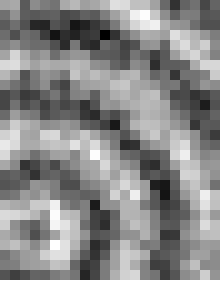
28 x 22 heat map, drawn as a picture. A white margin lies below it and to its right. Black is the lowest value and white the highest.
Mirror symmetry: none. Rings: centred on the bottom left. Slope: none.
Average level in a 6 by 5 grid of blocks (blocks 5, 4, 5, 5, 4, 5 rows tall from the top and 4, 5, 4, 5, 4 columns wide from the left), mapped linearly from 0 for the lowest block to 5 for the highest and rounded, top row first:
2 0 2 5 3 / 4 4 3 2 4 / 3 2 2 5 0 / 3 3 5 2 5 / 5 4 2 2 5 / 3 4 2 2 4
